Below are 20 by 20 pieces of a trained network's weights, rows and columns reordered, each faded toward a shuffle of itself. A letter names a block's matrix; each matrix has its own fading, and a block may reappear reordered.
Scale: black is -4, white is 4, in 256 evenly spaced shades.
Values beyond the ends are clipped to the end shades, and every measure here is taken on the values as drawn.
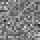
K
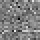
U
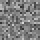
K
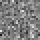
K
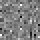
U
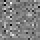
U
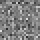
K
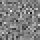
K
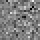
U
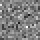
K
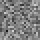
K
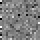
U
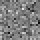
K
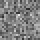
K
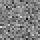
K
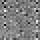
U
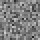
K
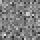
K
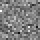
K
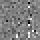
U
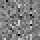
U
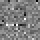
U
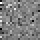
U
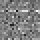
U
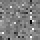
U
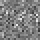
U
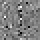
U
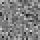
U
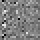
U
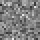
U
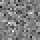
K
